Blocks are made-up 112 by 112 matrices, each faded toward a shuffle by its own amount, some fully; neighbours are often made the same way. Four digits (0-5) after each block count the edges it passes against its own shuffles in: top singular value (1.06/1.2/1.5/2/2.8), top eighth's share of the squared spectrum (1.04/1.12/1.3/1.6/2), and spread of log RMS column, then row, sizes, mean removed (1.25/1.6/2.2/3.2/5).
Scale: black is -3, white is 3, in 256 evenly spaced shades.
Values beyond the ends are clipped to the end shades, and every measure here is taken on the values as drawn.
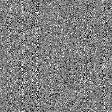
2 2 3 0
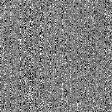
1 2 4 0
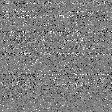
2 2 2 3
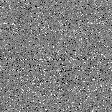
1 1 0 2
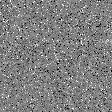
0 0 0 0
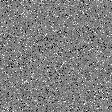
0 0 0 1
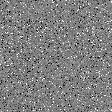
0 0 0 1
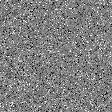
2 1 0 0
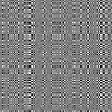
5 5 5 5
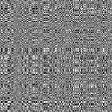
5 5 4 4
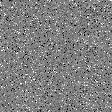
3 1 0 0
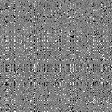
5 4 3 3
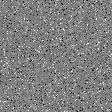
0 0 0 0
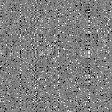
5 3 2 2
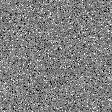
2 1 0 0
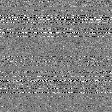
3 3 0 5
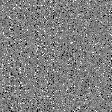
3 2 2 0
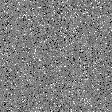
2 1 1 0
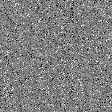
2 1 1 0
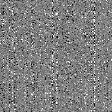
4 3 3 1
